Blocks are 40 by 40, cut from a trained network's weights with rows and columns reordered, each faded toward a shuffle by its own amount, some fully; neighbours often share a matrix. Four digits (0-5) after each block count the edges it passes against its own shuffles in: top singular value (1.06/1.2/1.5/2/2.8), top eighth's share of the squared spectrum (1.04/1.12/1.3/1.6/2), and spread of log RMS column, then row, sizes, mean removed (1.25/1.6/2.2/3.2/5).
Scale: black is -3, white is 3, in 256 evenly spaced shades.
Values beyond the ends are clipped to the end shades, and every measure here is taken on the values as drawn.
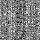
3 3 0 2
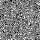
0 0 0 1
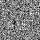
2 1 0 0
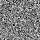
0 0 0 0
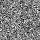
0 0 0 0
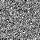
1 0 0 0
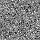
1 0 0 0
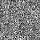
2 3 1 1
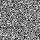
0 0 0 0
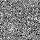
0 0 0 0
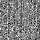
2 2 0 1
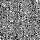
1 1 0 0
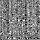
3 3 0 2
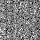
1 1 0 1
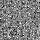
1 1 0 1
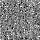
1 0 0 0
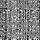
3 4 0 3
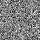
1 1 0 1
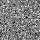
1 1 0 0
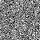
0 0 0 0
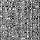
2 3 1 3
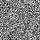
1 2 0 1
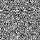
2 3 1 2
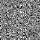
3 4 2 1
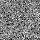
1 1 0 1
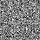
1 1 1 0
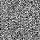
2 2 0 0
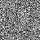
2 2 1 0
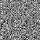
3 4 2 2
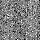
1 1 0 0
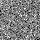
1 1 0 0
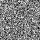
1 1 0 0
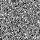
0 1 0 0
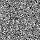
0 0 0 0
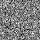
1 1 0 0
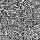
2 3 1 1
